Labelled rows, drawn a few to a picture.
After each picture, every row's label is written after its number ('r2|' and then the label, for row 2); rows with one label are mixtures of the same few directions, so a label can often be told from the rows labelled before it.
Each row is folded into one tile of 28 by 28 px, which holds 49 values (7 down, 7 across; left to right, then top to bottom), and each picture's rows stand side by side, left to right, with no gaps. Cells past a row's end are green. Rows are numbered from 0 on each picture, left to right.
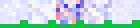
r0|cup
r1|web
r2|web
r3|web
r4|web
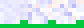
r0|web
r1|web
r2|cup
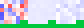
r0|web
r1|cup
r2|web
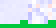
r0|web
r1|web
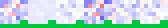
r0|cup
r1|cup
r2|cup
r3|cup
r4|web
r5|cup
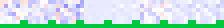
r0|cup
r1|cup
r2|web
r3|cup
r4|web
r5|web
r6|web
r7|web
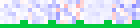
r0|cup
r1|web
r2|web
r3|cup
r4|web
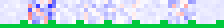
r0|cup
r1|web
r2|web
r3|web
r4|web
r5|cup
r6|cup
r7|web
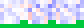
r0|web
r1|web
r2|web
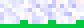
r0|web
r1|web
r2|cup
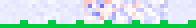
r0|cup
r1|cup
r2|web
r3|cup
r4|web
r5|web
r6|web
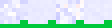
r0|cup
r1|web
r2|web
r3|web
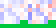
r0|web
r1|web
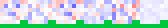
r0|cup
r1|web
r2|cup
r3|cup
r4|web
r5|web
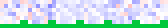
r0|cup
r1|web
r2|web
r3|web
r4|cup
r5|cup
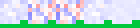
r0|cup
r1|web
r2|web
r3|cup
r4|web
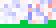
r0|cup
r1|web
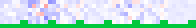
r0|cup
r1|cup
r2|web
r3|web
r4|cup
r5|web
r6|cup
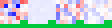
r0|cup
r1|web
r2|web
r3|web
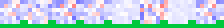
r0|cup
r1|web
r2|cup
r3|cup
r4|cup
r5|web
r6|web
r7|cup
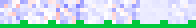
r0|cup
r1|cup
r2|web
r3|web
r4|web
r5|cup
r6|cup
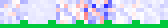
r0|cup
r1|cup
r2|web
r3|web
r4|web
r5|web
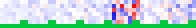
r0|cup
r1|cup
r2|cup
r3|web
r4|web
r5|web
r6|web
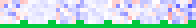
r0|cup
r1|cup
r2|web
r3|web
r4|cup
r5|cup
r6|web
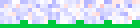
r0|cup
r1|web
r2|web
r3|cup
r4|cup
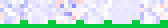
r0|web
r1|web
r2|cup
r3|web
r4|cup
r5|web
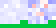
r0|cup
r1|cup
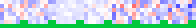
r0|web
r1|cup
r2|cup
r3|web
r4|web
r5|cup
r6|web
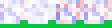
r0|web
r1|cup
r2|web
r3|web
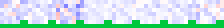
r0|cup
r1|web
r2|web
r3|web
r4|web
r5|cup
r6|web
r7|web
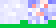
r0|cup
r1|cup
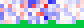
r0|web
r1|cup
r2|web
